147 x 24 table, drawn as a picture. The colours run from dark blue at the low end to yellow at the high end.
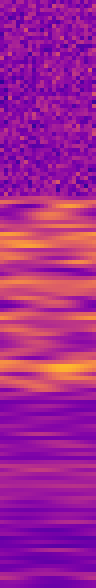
The table splits into 3 rows of 1 panel. Panel 1,1: low, fine-grained. Panel 2,1: middling, streaked across, strong in contrast. Panel 3,1: low, streaked across.
